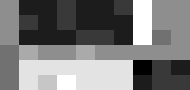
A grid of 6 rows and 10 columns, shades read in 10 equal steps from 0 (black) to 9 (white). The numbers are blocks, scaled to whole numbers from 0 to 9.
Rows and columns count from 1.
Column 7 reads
2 1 1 5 8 8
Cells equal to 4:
4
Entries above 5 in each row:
1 1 1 2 6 6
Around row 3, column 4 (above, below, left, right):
2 5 1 2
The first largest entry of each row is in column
8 8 8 2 2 4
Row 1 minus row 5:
1 -7 -7 -6 -7 -7 -6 9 3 4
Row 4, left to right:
4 6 5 5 6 5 5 5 5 5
